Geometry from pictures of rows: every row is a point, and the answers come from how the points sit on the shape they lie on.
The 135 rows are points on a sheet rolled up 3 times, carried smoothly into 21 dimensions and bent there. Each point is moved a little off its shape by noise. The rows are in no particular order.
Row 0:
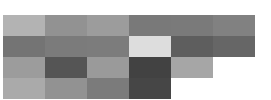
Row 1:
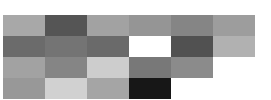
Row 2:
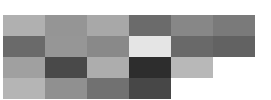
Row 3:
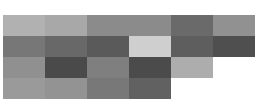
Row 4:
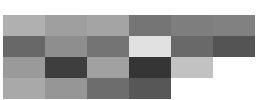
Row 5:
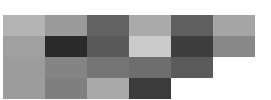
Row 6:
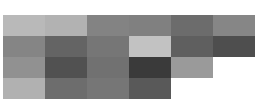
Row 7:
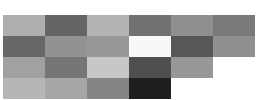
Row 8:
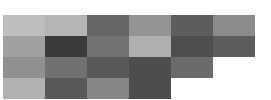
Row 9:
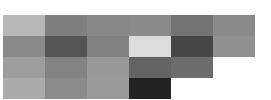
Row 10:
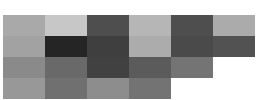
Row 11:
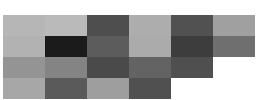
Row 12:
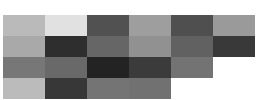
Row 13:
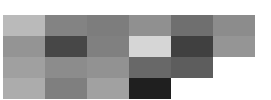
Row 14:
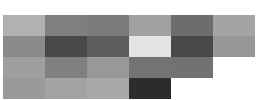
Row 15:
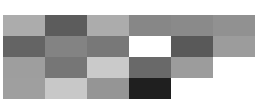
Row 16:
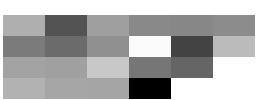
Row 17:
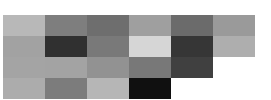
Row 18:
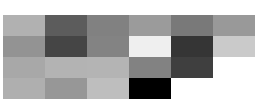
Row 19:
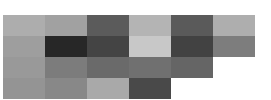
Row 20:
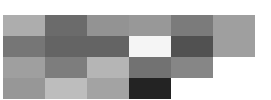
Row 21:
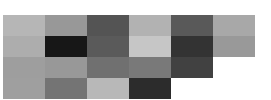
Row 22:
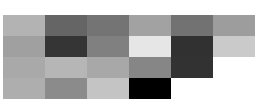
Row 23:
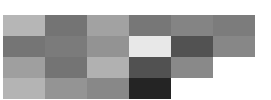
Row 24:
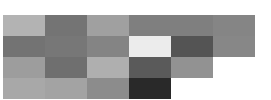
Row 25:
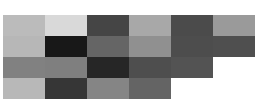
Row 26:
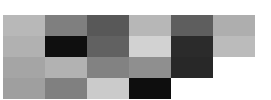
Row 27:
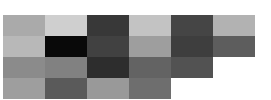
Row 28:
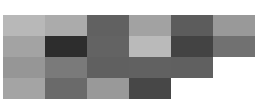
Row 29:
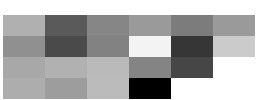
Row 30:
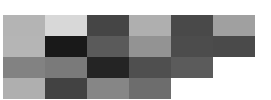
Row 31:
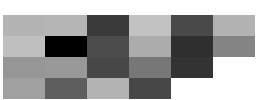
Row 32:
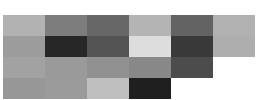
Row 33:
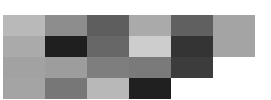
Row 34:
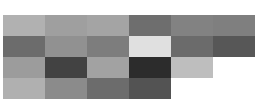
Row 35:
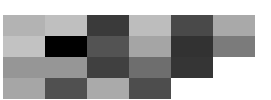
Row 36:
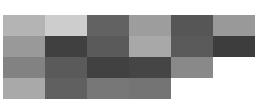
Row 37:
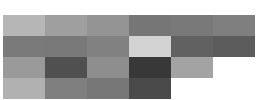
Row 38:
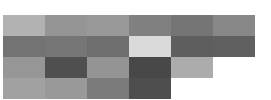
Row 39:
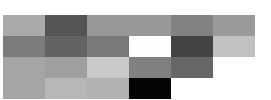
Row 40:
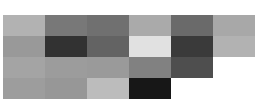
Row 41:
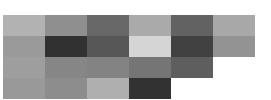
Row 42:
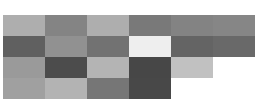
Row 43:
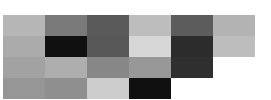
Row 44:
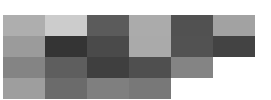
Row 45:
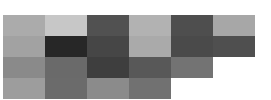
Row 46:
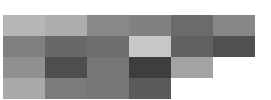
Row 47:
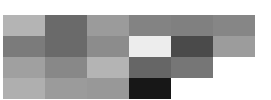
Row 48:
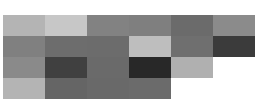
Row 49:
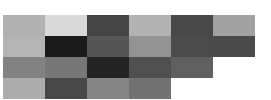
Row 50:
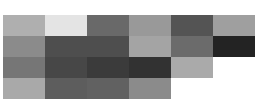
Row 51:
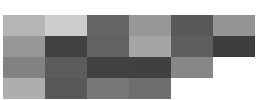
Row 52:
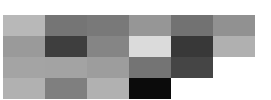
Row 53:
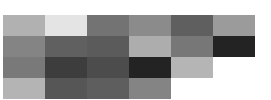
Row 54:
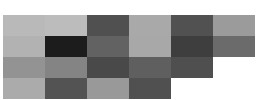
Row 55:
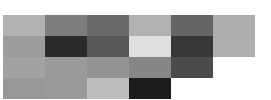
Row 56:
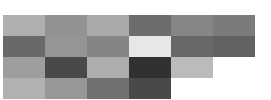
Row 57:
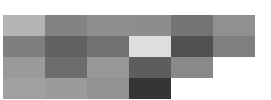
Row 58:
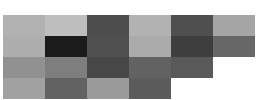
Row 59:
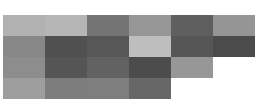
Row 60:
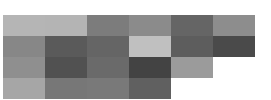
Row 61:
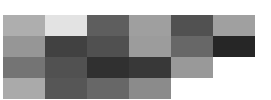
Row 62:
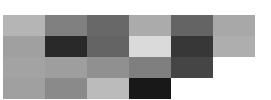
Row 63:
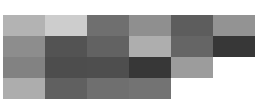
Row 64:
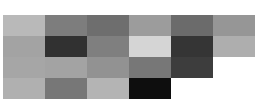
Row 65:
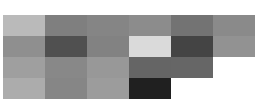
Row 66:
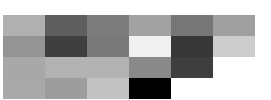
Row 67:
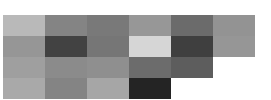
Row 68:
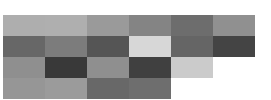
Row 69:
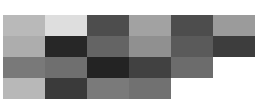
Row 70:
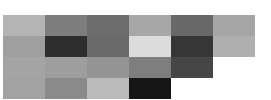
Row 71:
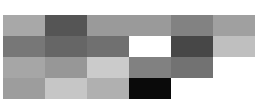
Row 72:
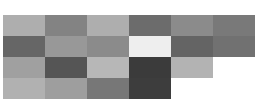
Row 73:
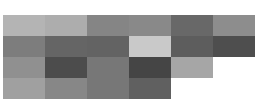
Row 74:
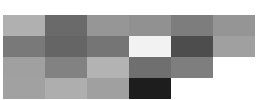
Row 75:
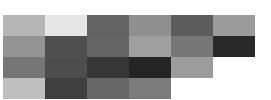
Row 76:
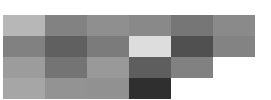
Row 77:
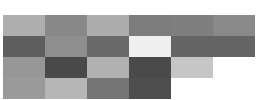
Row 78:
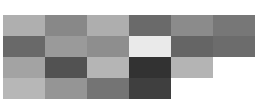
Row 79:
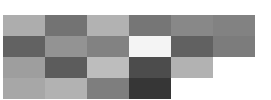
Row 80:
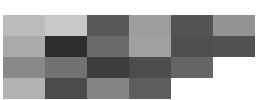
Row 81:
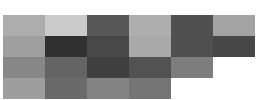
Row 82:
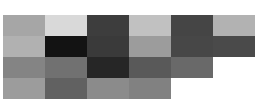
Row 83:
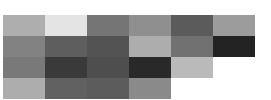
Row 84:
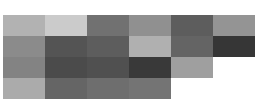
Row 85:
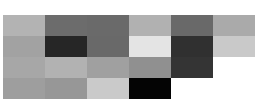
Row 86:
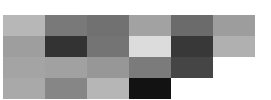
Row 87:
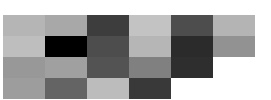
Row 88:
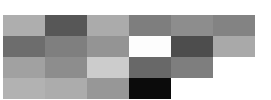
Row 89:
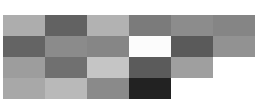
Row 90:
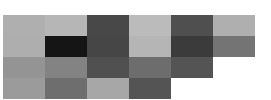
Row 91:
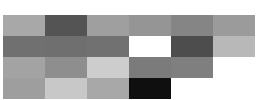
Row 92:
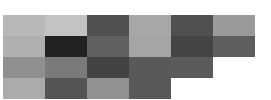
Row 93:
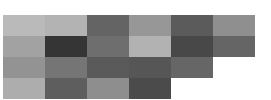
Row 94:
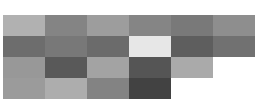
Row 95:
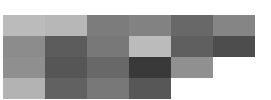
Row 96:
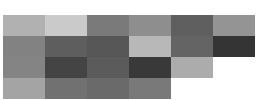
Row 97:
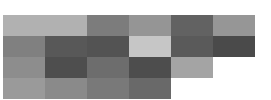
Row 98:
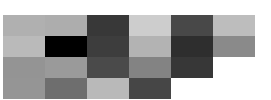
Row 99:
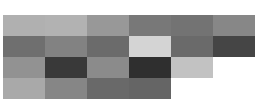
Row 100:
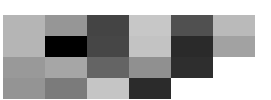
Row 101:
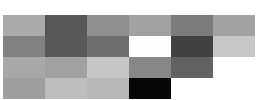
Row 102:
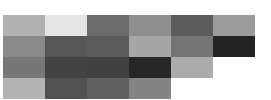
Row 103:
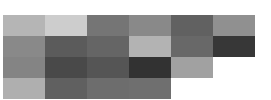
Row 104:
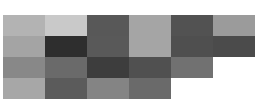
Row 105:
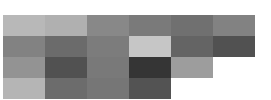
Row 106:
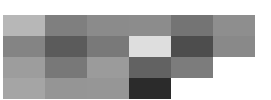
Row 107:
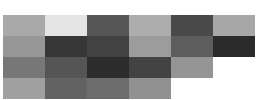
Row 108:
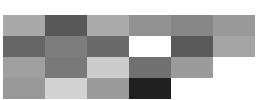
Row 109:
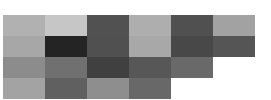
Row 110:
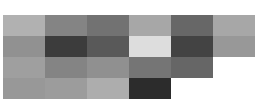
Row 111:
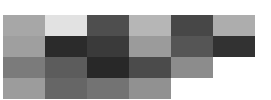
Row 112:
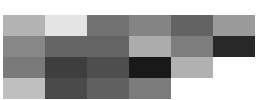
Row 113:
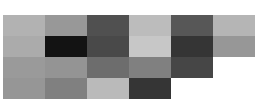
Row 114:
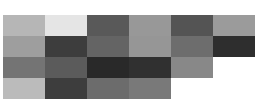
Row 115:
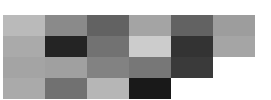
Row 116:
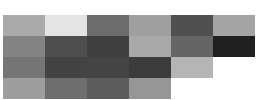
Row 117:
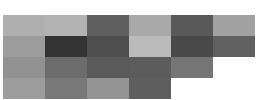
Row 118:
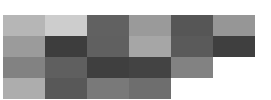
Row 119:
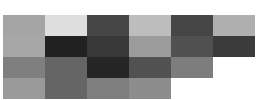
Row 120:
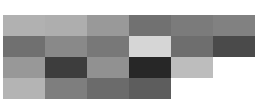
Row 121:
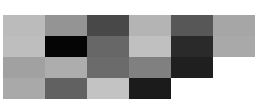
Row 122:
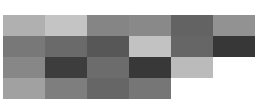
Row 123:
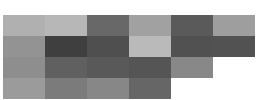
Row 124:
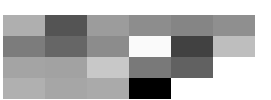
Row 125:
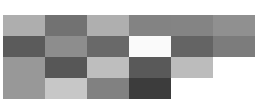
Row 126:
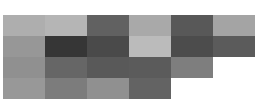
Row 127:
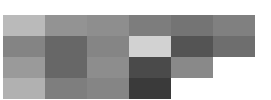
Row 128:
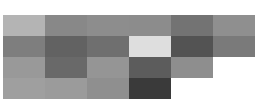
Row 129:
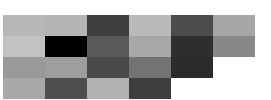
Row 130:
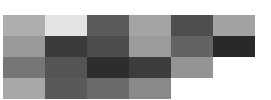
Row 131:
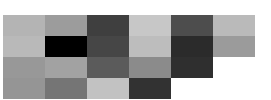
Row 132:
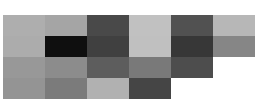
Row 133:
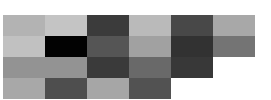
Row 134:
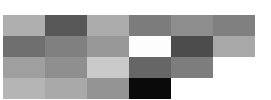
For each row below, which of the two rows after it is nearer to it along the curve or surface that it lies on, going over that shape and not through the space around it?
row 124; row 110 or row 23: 23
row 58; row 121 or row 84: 84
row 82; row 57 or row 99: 99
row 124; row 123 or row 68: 68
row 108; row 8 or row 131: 131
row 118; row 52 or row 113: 113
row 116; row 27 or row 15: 27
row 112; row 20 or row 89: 89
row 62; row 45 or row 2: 45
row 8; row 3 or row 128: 3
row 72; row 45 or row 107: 45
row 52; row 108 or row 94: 94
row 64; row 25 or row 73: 73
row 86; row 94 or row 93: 94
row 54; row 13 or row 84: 84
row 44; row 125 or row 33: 33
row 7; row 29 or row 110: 29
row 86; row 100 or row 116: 100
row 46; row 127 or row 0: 0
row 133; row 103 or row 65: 103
